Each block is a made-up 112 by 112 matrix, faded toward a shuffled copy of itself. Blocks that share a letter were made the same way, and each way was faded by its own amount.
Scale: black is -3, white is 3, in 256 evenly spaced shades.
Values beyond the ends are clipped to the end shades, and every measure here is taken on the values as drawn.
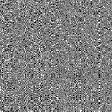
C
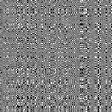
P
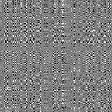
P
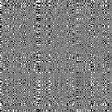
P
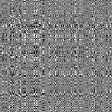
P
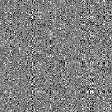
C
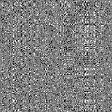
C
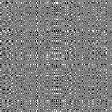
P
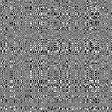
P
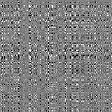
P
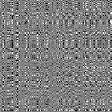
P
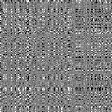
P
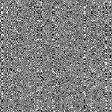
C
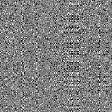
C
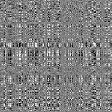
P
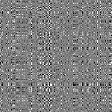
P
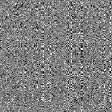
C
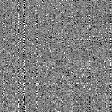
C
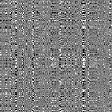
P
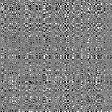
P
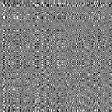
P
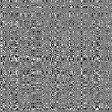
P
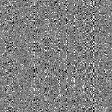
C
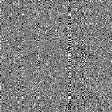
C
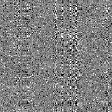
C
